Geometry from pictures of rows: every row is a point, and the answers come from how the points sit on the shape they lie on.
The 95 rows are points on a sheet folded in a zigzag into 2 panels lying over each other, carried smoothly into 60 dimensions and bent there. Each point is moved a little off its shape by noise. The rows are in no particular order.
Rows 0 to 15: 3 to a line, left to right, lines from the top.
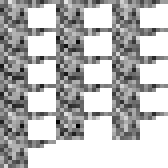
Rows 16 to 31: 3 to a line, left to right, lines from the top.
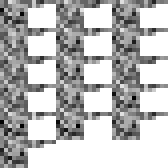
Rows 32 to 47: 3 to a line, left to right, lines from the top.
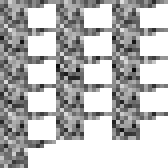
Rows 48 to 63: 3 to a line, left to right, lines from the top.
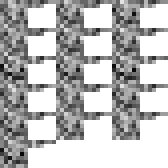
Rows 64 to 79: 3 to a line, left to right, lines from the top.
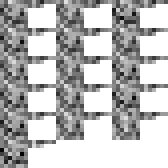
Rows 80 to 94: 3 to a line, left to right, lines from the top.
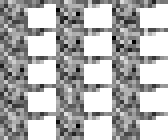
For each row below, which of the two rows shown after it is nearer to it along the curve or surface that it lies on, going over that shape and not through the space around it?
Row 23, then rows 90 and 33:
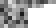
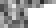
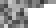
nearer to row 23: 33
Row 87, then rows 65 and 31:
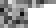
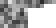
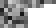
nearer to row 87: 65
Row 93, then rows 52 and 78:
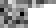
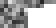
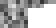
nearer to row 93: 52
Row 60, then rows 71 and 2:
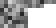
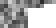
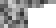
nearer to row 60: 2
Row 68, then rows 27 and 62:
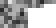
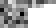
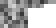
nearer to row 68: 27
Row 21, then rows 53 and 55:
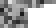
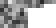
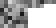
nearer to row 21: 53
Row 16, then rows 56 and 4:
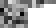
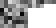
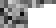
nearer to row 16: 56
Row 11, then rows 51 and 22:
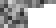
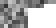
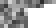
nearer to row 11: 51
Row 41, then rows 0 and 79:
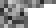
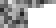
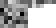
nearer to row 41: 79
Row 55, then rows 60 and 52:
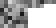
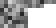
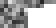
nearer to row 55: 60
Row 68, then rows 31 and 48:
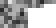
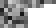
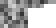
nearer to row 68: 31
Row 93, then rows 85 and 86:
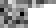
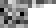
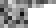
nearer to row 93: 85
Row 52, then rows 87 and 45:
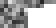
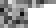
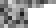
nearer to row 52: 87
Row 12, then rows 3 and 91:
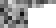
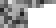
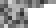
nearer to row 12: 91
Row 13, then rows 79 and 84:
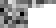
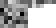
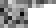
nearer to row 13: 79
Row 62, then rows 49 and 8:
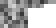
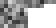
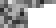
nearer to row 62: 49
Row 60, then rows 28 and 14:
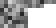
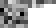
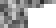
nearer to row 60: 28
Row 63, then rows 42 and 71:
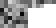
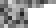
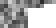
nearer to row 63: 42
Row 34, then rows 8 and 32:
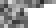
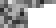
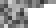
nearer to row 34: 8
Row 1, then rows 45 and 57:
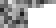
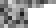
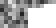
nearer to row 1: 57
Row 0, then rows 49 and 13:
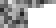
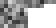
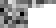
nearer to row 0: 13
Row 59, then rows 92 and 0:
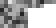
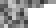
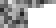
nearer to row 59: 0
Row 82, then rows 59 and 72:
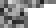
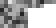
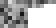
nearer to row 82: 59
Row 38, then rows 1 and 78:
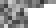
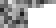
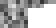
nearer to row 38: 78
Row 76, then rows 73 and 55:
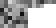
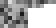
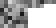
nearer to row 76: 55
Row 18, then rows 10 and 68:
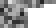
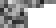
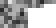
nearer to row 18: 10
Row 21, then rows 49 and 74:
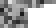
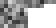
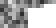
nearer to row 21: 74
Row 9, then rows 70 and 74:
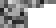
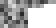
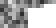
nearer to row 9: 74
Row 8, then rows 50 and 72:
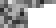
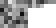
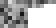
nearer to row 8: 50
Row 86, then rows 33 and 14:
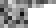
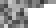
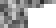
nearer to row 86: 33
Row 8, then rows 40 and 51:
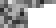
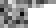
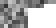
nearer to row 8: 40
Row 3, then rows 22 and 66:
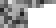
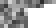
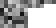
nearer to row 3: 22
